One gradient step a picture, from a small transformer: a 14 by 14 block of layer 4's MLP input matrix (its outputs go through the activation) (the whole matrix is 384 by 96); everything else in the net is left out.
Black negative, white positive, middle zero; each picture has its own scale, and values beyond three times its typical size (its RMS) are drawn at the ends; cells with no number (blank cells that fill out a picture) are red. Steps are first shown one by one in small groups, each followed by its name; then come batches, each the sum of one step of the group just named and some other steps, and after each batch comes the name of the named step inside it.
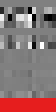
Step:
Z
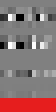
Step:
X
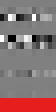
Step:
X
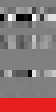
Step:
X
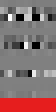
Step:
X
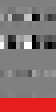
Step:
X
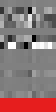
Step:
Z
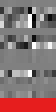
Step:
Z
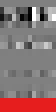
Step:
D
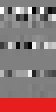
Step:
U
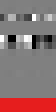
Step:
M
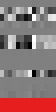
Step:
U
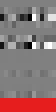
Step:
D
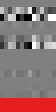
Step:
U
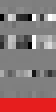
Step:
D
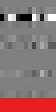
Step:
D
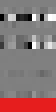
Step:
D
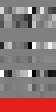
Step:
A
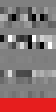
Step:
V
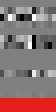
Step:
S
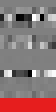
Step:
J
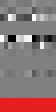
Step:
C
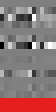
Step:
A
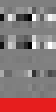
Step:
A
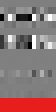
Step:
V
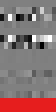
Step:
V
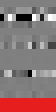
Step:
J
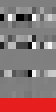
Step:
J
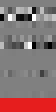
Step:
S
